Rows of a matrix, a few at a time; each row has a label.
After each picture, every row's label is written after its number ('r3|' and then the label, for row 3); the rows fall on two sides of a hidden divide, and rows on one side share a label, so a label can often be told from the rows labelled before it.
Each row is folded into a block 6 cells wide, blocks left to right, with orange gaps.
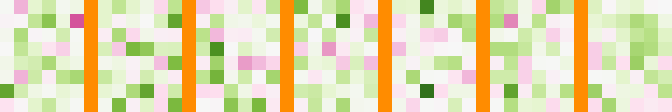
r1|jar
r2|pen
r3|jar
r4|jar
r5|jar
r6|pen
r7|jar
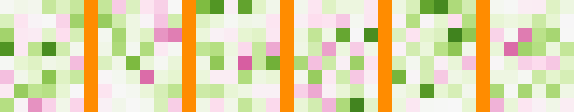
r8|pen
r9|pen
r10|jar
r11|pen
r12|jar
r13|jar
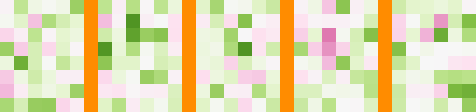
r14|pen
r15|pen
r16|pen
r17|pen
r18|pen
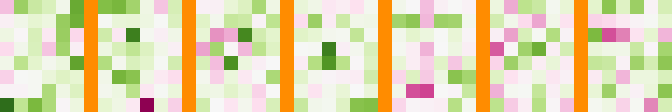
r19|pen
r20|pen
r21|jar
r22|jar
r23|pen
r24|jar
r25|pen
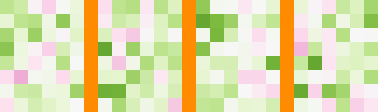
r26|pen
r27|pen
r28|pen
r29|jar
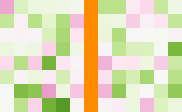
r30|jar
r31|pen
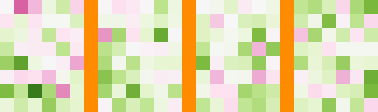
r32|jar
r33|jar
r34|pen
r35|pen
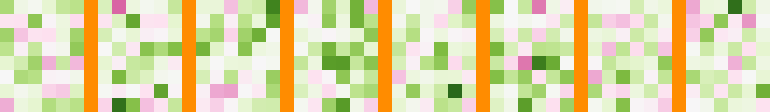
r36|jar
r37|pen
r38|pen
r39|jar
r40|pen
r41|pen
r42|pen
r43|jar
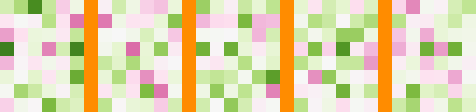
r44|jar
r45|pen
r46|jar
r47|pen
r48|jar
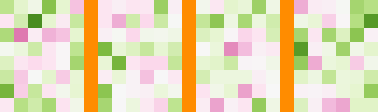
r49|jar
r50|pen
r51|jar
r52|pen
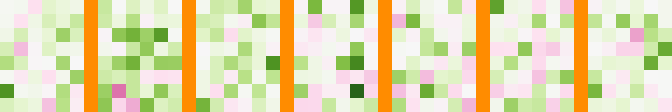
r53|pen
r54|pen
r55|pen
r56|pen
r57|jar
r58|jar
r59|jar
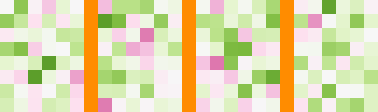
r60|pen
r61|jar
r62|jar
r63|jar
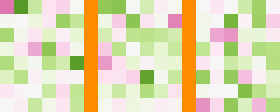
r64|pen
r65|jar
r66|jar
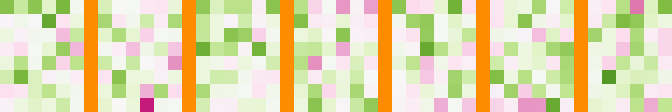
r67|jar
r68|pen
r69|pen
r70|pen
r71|jar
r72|jar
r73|pen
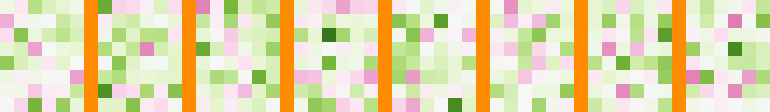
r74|pen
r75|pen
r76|pen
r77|pen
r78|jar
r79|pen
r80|pen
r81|pen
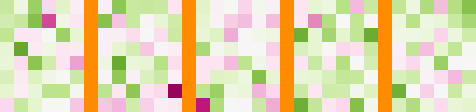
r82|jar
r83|jar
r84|jar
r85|pen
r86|pen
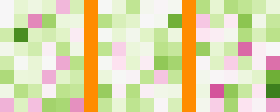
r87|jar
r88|pen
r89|jar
